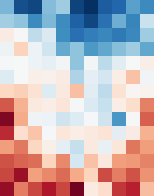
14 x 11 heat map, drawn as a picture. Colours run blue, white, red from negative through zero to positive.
There are no regular stripes. The ninth with the lowest average is the top middle. On average the colour sits 50% of the way up the scale. No row or column stands out. The field climbs toward the bottom.
